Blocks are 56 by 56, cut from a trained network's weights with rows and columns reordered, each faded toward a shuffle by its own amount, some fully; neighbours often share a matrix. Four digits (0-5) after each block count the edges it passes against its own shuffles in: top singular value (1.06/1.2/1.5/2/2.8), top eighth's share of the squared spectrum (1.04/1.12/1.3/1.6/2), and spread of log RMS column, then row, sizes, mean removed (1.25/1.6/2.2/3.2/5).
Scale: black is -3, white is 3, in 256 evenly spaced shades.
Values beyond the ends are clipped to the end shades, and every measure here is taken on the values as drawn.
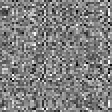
4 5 3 2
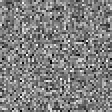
3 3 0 1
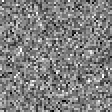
0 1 0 0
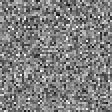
3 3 0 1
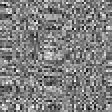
4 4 2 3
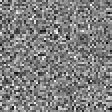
4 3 1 1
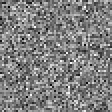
0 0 0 0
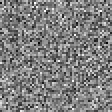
1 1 0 0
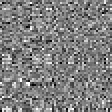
4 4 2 3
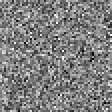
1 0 0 0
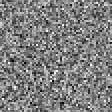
0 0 0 0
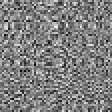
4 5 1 2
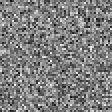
3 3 0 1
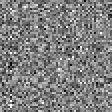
4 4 1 2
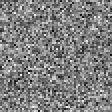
0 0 0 0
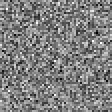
1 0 0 0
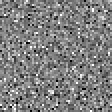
0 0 0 0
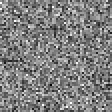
2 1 0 0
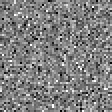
1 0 0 0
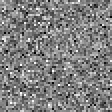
1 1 0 0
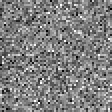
2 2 0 0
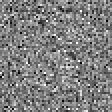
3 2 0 0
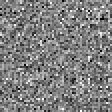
3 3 1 1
